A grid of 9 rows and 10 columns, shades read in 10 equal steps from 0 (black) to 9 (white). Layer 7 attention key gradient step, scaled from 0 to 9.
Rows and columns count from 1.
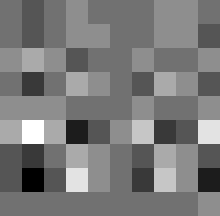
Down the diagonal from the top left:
4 3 5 6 4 5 3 7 4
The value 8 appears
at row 6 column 10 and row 8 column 4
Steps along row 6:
up down down up up up down up up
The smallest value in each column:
3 0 3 1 3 4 2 2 3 1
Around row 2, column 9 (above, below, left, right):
5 4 5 3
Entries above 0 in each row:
10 10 10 10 10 10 10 9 10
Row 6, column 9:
3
